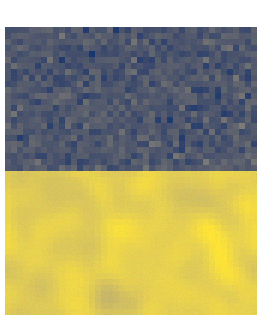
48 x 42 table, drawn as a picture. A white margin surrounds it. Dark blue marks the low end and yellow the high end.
The table splits into 2 rows of 1 panel. Panel 1,1: low, fine-grained. Panel 2,1: very high, blotchy, faint in contrast.
